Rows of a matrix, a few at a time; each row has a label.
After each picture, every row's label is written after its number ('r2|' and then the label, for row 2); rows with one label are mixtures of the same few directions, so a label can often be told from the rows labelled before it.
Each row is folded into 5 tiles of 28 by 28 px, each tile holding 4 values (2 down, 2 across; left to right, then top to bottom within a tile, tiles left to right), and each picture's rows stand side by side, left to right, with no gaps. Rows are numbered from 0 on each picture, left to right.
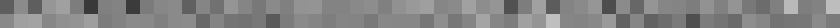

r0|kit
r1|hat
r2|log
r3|hat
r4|hat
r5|kit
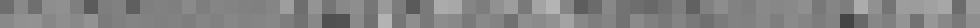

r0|kit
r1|hat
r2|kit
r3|log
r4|log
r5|log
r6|log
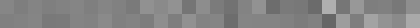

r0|kit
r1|hat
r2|hat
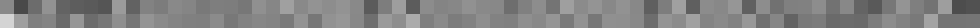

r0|log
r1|log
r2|hat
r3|hat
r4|hat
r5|hat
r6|log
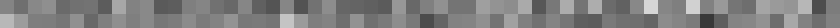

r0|log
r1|log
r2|log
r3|log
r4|kit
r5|log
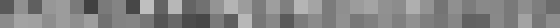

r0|kit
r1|kit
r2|log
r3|kit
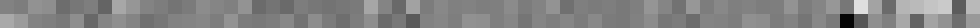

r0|log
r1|log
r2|hat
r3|kit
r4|hat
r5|kit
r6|log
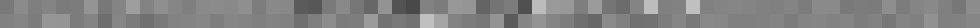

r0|kit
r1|log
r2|log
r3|log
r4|kit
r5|log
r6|hat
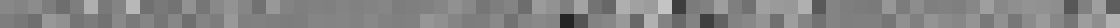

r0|kit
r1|hat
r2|log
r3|log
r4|log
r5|log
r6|hat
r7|hat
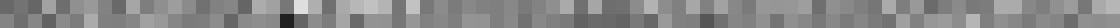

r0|hat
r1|log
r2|log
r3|kit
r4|kit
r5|log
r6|hat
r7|log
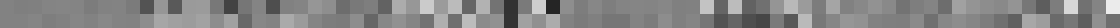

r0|kit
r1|kit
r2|log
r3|hat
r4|kit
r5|kit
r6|log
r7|kit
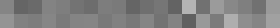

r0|log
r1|hat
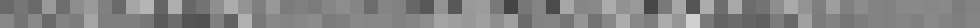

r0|hat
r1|kit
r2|kit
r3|kit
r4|hat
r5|kit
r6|log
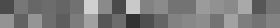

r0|hat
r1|log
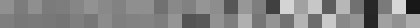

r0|kit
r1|kit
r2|hat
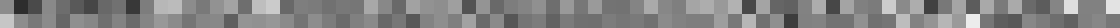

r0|log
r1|log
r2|hat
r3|hat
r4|kit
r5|hat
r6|hat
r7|kit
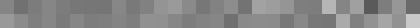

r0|log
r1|log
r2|hat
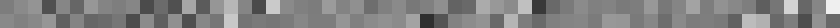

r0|hat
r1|hat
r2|hat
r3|log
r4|kit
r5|kit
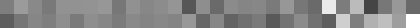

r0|log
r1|hat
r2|hat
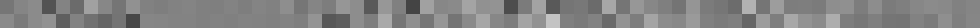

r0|hat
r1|log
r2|kit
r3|hat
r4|hat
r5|hat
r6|kit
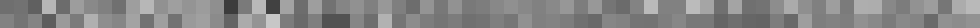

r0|hat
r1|hat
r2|kit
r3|kit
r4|kit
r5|kit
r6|log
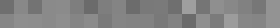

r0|kit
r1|hat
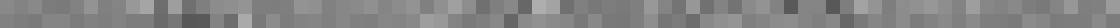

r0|kit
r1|kit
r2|log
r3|log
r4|hat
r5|kit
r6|log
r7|kit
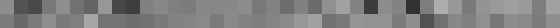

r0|log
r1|log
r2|kit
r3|log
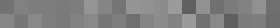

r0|hat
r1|hat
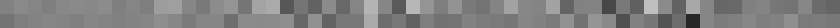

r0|log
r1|log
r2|hat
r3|kit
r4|hat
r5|log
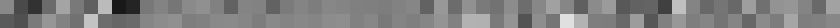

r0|log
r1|kit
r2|kit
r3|kit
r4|log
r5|hat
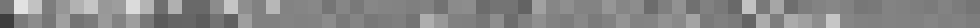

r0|log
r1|kit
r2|hat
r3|log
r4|hat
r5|hat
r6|log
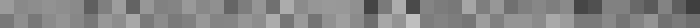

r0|hat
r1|hat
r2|hat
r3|hat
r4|log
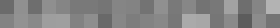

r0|kit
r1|kit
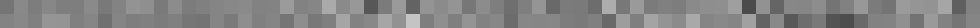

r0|kit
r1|kit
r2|hat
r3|hat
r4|hat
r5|hat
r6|log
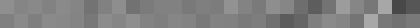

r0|hat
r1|hat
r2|log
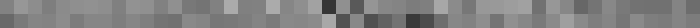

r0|log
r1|kit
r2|hat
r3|log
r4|log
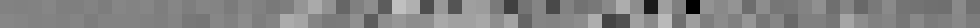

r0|log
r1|kit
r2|log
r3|kit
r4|kit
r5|hat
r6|log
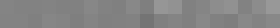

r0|kit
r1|log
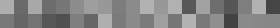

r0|kit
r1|hat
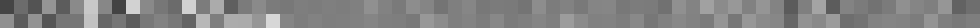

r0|hat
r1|hat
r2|hat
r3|log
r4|log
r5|hat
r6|log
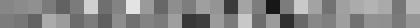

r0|kit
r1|kit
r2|log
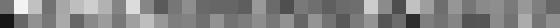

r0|log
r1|log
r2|hat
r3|kit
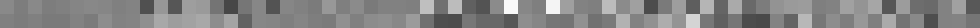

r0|kit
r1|kit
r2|hat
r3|kit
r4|hat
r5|kit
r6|hat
